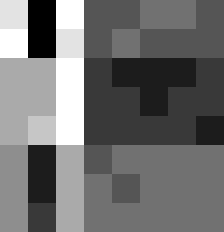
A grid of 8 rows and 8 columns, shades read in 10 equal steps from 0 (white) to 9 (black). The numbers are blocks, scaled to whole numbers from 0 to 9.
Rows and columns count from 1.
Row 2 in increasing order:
0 1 5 6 6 6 6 9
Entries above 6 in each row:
1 1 5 5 5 1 1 1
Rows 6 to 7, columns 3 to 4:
3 6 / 3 5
